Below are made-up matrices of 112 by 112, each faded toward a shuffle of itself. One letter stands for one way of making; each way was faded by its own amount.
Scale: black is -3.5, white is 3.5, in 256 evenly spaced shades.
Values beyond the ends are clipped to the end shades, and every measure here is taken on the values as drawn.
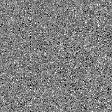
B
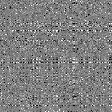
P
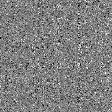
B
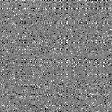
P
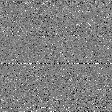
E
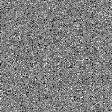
B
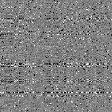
P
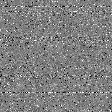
E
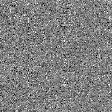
B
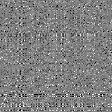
P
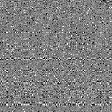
P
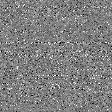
E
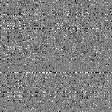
P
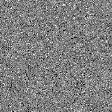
B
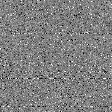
E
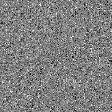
B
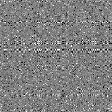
P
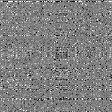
P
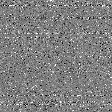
E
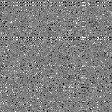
P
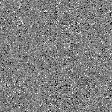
B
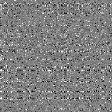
P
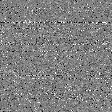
E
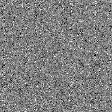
B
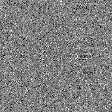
B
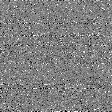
E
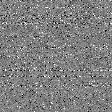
E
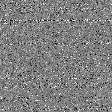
E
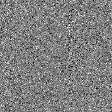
B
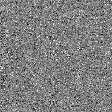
B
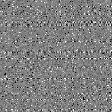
P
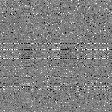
P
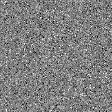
B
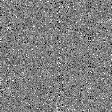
B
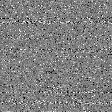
E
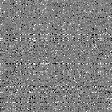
P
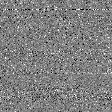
E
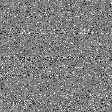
E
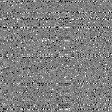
P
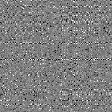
P
